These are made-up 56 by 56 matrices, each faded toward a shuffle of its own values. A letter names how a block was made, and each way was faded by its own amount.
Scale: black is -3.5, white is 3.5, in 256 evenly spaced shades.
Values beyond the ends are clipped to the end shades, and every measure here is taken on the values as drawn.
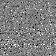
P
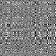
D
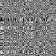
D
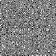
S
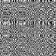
D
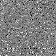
P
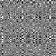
D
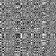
D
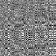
D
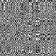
D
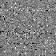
P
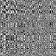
D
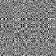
D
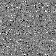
P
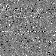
P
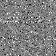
P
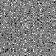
S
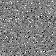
P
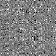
S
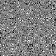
S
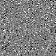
S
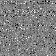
P
